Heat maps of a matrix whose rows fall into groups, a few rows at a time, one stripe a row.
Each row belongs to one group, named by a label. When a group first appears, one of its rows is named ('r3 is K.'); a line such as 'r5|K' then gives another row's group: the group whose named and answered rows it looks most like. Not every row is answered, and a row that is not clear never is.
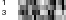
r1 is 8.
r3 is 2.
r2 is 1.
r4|2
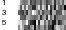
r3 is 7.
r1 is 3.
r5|8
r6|2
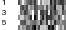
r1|8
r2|1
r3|1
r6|2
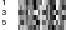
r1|2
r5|7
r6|8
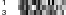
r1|2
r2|7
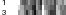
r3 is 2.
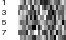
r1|3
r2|7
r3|8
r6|2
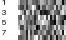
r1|1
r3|3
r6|7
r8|7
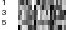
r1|7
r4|8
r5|2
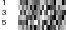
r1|1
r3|1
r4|8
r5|7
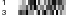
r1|8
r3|7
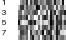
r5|8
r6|7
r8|7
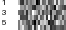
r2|1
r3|7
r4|1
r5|2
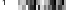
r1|8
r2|8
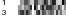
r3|7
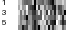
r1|2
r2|8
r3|1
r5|1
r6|2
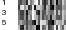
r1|7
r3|7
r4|7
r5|2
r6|7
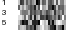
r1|7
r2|8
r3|3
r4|3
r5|2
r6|8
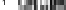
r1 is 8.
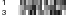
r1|1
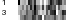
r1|8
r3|1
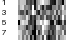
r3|7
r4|3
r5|8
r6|2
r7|2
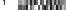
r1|3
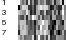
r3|3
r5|8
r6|8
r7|8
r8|1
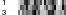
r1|2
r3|2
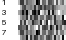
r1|7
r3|2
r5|1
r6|7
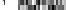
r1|7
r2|8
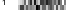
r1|3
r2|7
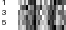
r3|8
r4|2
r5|2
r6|8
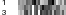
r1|2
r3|3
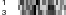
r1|7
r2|2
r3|2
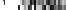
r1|3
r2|8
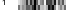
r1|3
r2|2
